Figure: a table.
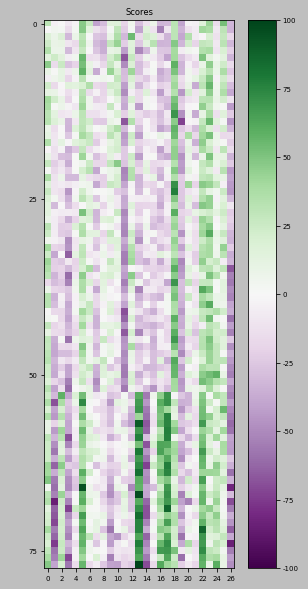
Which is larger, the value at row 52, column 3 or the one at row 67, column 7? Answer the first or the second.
the second
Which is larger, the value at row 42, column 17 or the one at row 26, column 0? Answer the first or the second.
the second
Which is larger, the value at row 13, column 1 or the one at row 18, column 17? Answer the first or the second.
the first
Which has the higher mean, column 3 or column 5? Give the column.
5
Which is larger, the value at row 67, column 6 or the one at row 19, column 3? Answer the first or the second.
the first
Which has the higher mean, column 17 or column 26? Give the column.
17
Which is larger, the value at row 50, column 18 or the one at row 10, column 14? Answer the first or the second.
the first
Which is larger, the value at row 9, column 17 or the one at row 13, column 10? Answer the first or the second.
the second
